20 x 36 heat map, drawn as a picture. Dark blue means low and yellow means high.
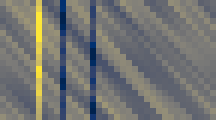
Slope: none. Odd lines: columns 7, 11 and 16. Histogram: heavy tails on both sides. Calmest part: middle right.
